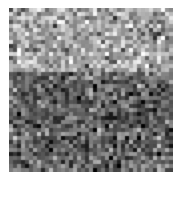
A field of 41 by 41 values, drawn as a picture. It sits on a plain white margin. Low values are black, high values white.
No single row or column stands out from its neighbours. A horizontal seam about 40% of the way down splits the table, and the top part is higher. Overall the values sit about 50% of the way up the scale.
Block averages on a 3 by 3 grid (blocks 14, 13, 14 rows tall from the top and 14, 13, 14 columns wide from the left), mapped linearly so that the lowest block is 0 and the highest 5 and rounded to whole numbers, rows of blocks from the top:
555 / 111 / 000
